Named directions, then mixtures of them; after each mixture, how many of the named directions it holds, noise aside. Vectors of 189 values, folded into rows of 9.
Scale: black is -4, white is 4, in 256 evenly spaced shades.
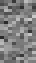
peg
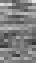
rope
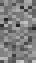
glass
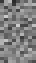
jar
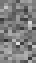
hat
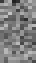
three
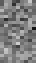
three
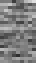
two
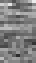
one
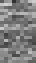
two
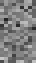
one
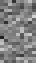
one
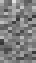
three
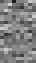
three
